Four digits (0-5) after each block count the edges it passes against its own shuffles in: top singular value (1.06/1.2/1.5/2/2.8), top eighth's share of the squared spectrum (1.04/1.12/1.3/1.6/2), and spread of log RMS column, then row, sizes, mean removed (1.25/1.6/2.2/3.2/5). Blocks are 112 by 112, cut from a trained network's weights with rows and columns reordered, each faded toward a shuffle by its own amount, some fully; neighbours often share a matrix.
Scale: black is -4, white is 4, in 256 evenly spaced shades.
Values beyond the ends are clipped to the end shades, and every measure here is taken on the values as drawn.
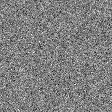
0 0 0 0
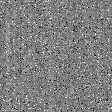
2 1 0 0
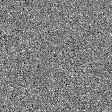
0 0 0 0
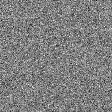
2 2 0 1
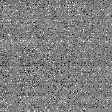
3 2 2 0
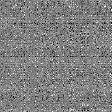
3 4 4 1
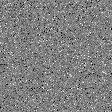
0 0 0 0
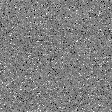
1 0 0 0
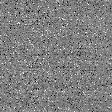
2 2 1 0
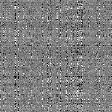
4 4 4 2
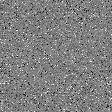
0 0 0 0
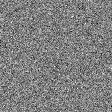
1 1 0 0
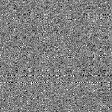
3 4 2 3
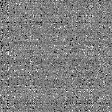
3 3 3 1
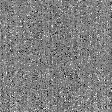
3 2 0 2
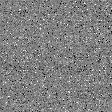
2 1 1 0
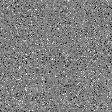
2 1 1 0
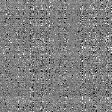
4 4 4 1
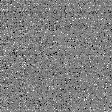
2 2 2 0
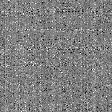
3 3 0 3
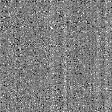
3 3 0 3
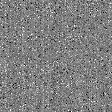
2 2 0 2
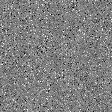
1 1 0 0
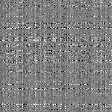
4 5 1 4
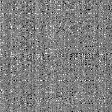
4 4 1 3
